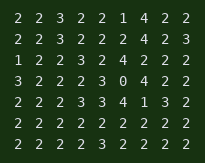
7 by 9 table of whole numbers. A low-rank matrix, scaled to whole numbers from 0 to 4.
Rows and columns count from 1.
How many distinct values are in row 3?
4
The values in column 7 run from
1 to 4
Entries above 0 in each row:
9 9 9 8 9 9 9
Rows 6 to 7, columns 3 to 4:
2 2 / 2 2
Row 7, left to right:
2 2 2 2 3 2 2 2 2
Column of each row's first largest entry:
7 7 6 7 6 1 5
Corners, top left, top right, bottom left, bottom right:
2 2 2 2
